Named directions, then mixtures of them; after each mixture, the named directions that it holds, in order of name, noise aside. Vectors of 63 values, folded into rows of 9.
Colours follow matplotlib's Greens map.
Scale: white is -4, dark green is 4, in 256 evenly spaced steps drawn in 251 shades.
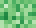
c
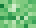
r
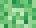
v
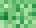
c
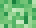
v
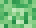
v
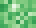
c, r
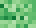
c, r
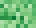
c, r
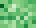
r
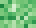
r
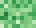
c, v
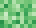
c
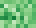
c, r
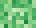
v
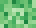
v
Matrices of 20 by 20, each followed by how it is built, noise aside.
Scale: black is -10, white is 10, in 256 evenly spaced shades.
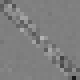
banded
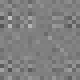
low rank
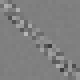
banded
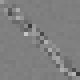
banded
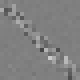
banded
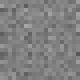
low rank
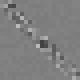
banded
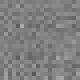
low rank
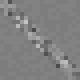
banded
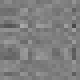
low rank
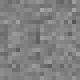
low rank
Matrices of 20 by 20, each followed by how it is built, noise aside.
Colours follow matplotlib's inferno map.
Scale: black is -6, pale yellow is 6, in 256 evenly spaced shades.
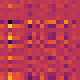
low rank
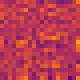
low rank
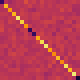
diagonal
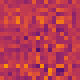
low rank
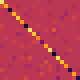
diagonal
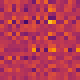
low rank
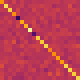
diagonal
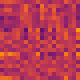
low rank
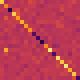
diagonal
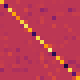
diagonal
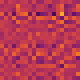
low rank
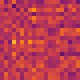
low rank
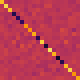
diagonal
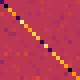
diagonal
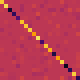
diagonal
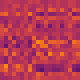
low rank
